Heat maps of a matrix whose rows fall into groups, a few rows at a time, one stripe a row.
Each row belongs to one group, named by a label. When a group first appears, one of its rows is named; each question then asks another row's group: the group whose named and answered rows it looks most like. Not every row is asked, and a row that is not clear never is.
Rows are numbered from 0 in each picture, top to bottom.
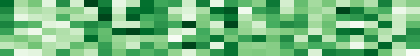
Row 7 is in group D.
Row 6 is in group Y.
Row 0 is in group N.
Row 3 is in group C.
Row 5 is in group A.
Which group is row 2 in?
D
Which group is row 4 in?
D
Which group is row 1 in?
D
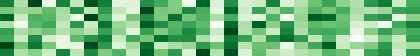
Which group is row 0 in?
N
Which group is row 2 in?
N
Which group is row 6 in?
N
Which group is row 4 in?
Y
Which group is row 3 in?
Y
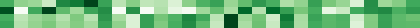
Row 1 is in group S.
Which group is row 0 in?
A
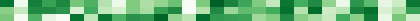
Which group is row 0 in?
S
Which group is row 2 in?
D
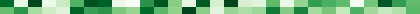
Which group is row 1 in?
C
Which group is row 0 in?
N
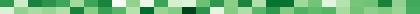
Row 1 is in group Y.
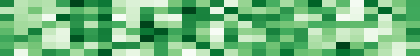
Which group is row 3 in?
Y
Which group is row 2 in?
A
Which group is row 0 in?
A
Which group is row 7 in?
S
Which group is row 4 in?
C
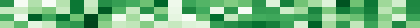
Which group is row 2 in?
S
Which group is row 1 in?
Y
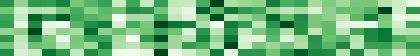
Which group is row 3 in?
C
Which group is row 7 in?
S
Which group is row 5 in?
N
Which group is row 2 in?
S
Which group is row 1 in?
D
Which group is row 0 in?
S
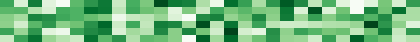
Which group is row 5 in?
N
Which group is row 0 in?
C
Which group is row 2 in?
S
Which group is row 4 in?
C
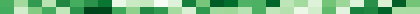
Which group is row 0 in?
A
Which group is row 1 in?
N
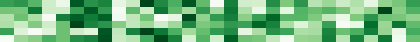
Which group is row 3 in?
A
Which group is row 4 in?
D
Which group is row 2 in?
A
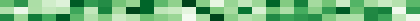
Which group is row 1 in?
D
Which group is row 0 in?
C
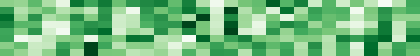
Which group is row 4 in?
C
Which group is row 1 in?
Y
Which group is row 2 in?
N
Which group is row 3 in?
C
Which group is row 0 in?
C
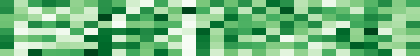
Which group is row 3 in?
S
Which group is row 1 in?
Y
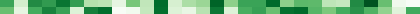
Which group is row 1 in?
S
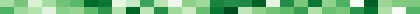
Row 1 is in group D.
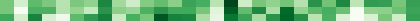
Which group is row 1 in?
Y
